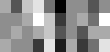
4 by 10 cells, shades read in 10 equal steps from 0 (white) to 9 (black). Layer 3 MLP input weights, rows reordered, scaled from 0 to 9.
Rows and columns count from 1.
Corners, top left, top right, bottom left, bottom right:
3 4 3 1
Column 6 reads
9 7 6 8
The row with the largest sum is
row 1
